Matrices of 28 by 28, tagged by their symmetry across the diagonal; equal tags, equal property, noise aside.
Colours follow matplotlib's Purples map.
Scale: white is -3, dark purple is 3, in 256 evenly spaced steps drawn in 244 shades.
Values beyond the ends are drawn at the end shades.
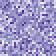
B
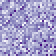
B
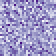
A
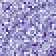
B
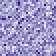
B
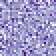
A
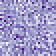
A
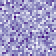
A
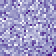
B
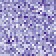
A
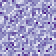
B
